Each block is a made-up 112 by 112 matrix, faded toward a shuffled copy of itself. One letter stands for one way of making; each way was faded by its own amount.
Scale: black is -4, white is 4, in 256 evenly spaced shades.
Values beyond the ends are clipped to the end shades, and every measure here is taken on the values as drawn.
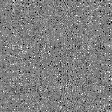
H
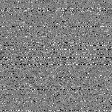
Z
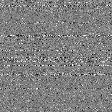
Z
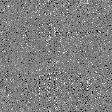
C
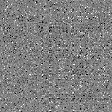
H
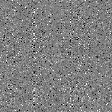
H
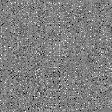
H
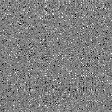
H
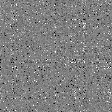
C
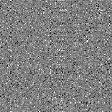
H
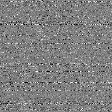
Z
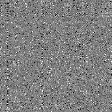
H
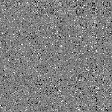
H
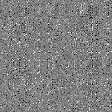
H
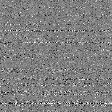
Z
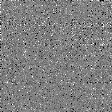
C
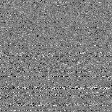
Z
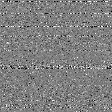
Z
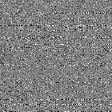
Z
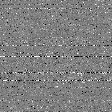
Z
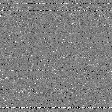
Z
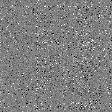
C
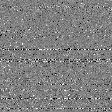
Z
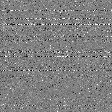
Z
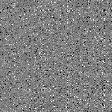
H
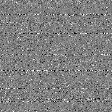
Z
